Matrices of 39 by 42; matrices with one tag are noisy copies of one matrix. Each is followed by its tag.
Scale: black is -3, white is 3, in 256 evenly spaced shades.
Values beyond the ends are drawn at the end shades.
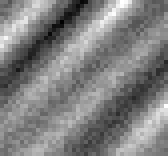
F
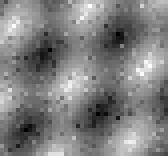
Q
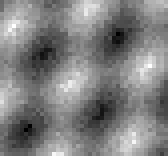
Q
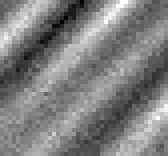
F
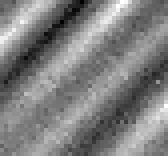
F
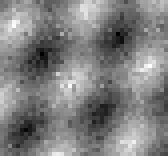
Q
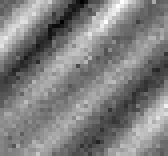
F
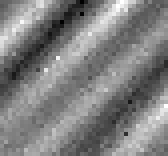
F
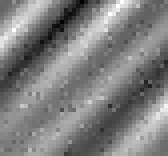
F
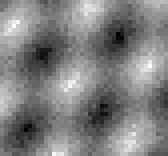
Q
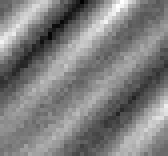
F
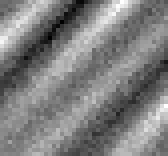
F
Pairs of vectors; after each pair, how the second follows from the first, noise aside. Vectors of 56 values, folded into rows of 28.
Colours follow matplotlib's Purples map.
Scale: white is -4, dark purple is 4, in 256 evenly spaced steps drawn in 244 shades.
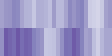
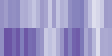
copied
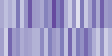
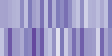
wrapped around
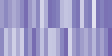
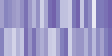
copied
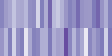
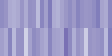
shrunk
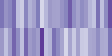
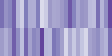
copied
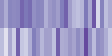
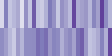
wrapped around
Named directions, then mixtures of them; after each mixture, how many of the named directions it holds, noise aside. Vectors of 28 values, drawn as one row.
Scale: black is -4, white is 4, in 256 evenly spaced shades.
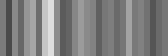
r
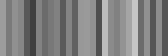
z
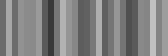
two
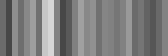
one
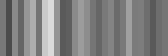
one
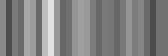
one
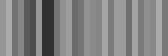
two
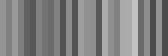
one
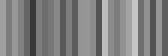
one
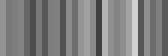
one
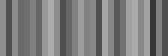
two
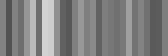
one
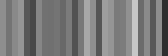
one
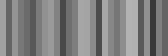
two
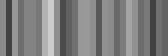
two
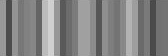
two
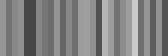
one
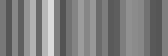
one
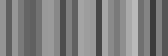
two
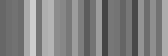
two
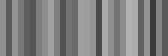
two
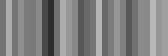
two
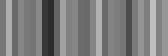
two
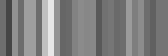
one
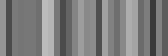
two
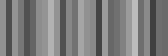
two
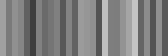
one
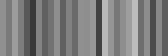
one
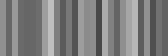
two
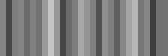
two
